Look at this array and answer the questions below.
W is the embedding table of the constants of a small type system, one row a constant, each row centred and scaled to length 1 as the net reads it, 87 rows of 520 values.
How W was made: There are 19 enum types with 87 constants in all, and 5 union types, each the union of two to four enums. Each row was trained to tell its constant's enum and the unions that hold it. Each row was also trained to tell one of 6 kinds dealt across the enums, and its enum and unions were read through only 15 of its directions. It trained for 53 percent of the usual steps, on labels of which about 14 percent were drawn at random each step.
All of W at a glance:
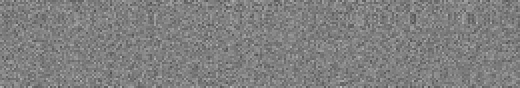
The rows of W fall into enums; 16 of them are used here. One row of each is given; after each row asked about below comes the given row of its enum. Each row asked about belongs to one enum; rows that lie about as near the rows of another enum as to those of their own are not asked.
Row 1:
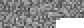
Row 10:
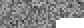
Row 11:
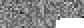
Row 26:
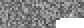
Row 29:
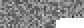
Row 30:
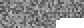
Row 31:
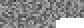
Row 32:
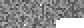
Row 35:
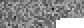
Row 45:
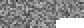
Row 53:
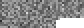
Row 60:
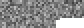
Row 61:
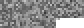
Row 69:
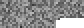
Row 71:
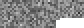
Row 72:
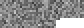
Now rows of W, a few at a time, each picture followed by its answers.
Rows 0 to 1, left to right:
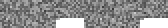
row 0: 1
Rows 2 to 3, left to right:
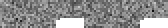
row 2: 72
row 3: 29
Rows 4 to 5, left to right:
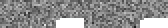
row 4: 10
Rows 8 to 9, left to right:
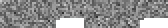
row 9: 69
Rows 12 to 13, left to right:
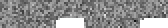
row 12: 30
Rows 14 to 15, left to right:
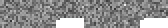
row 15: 30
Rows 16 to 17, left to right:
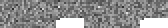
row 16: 26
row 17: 29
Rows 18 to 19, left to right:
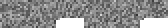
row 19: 30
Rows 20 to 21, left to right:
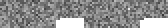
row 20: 11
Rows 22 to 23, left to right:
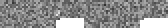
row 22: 45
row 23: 31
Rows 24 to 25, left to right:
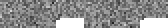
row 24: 71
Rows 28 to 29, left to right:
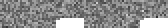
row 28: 1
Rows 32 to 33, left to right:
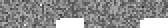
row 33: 1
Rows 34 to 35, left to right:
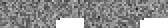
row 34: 11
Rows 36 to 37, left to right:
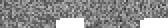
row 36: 35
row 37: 71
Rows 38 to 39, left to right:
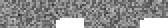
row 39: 69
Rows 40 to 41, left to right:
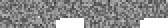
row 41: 60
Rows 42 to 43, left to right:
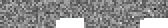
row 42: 32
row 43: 1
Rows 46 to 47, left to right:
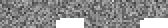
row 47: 60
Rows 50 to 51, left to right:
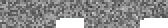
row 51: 11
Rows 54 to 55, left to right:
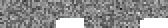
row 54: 60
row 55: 45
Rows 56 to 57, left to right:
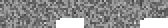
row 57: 30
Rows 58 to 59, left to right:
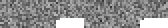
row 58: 45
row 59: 29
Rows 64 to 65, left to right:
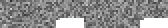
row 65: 45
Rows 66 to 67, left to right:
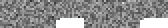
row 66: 45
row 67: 32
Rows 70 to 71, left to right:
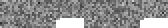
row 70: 1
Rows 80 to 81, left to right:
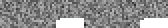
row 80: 11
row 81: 60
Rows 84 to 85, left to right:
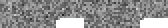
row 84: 30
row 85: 71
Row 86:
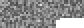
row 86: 60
